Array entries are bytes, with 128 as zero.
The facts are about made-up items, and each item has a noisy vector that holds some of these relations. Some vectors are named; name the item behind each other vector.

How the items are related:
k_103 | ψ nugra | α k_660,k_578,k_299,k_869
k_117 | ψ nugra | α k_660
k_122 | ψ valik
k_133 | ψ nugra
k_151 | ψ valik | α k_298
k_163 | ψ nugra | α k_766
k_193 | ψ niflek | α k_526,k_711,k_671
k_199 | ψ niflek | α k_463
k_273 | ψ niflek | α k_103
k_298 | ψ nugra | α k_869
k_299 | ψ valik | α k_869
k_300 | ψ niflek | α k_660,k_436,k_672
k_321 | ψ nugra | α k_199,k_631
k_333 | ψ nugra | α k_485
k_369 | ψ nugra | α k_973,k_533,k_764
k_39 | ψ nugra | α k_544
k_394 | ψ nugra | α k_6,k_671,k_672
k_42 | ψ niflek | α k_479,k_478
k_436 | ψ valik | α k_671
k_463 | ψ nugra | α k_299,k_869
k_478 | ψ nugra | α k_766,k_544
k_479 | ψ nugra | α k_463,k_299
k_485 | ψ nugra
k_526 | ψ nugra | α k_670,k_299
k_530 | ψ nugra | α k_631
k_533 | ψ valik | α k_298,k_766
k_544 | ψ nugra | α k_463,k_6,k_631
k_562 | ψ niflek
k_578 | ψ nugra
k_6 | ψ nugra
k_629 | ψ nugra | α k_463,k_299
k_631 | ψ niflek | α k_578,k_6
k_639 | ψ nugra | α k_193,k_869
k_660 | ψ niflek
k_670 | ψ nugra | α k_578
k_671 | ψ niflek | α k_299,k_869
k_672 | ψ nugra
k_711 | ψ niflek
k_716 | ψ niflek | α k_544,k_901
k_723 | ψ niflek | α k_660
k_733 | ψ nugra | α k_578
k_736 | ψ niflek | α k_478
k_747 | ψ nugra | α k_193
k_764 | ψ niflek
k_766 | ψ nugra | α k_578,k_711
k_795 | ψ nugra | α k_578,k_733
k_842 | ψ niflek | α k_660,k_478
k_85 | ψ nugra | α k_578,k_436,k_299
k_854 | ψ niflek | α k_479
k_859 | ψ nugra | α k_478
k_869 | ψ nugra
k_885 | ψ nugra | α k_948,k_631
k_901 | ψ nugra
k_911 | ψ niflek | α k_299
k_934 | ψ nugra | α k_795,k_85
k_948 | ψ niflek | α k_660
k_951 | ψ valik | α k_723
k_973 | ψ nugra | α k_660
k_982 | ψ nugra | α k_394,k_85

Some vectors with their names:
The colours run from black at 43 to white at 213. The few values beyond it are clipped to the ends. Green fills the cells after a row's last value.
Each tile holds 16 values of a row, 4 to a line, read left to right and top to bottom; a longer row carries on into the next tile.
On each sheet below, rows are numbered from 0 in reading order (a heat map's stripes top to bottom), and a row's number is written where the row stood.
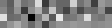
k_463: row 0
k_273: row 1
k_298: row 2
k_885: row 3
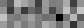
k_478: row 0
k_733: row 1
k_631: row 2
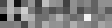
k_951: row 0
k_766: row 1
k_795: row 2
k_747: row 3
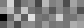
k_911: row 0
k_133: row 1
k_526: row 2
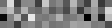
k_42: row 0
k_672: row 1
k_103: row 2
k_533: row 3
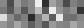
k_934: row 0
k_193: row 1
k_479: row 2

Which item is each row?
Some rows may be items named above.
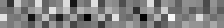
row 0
k_6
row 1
k_671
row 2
k_199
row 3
k_736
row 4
k_479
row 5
k_716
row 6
k_747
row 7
k_934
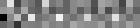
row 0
k_842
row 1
k_869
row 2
k_747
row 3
k_39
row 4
k_982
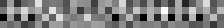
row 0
k_122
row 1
k_671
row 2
k_859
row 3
k_544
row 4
k_911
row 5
k_436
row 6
k_151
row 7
k_660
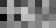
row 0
k_299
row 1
k_85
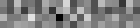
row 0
k_103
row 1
k_859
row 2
k_911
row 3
k_163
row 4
k_578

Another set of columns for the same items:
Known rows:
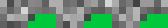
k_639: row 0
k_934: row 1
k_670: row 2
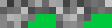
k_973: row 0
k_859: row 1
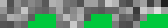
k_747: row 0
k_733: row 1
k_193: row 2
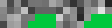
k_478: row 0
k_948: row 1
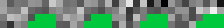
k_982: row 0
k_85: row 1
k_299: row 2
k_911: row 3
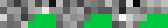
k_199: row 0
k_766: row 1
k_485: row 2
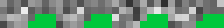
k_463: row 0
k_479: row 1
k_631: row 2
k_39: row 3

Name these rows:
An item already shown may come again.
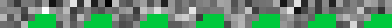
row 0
k_854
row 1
k_299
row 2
k_193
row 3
k_629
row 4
k_478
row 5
k_951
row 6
k_672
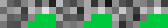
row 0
k_193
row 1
k_711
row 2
k_300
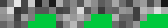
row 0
k_436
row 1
k_869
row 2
k_671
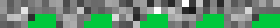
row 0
k_629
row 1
k_478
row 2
k_716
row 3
k_122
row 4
k_103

